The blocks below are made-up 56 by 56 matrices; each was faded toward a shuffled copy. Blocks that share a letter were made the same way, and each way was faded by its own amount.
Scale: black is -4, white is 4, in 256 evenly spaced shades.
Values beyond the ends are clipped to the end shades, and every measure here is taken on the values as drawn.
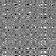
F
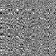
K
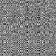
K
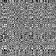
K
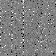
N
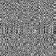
K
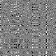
F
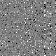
N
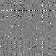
F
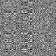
K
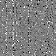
N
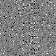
N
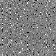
N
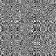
K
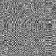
K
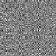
K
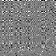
F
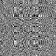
K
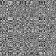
K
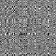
K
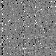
N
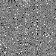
N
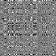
F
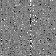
N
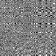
K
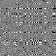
F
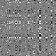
F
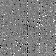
N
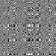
F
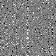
N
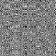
K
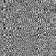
K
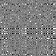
F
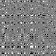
F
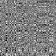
K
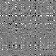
F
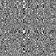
K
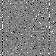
N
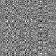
K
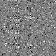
N
